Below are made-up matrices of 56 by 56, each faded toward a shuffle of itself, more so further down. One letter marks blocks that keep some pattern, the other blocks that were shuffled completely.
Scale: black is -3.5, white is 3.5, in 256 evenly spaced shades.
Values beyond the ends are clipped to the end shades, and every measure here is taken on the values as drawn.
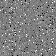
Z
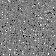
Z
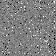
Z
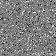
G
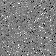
G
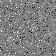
G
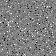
G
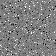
G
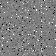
Z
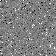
Z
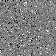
Z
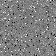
Z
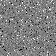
G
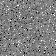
G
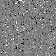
Z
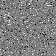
G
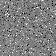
G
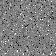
G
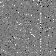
Z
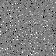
Z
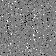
Z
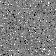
G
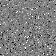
G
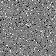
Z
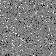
G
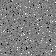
G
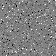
G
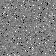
G
